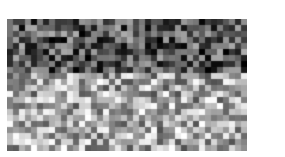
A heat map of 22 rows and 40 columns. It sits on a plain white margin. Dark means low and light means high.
The bottom part is higher, past a seam about 40% of the way down. On average the colour sits 50% of the way up the scale. Fine speckle covers the field.
